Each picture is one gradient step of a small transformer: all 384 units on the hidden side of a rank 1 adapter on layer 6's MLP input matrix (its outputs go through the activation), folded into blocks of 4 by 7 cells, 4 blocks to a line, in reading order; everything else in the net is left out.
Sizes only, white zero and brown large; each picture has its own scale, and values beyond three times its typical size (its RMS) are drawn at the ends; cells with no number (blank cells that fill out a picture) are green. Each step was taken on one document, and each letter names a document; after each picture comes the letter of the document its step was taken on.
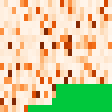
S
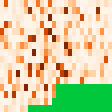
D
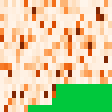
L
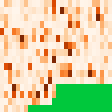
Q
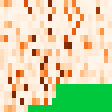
D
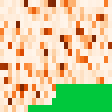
S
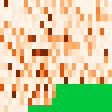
D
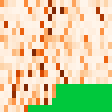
D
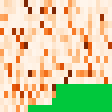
Q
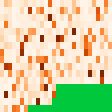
Q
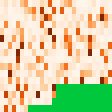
L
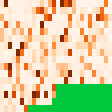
S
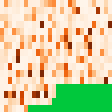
Q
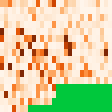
D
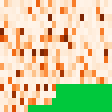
D
